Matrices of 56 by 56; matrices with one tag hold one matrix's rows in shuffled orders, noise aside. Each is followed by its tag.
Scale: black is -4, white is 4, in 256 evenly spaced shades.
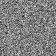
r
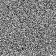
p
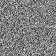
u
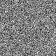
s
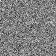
u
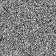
r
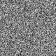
s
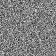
u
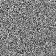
p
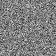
r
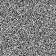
p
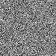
u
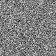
p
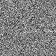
u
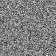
r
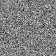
r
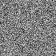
r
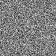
u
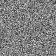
r
